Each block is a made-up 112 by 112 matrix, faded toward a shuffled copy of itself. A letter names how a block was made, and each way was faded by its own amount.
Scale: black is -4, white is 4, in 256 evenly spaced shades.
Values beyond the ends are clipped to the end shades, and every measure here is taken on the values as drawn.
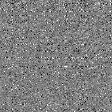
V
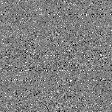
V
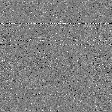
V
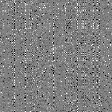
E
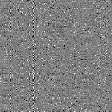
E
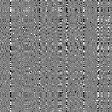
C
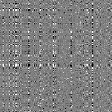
C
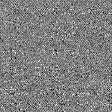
V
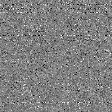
V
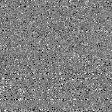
V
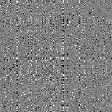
E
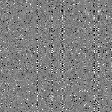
E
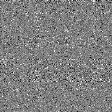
V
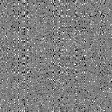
E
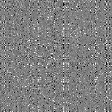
E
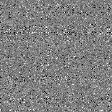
V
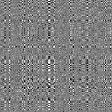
C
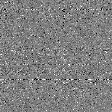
V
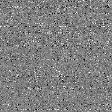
V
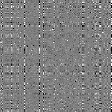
C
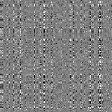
C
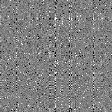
E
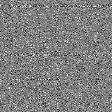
V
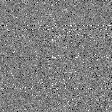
V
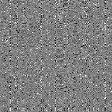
E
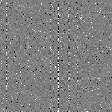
E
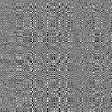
C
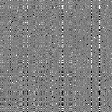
C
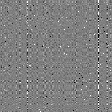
C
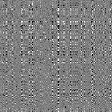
C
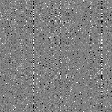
E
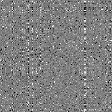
E
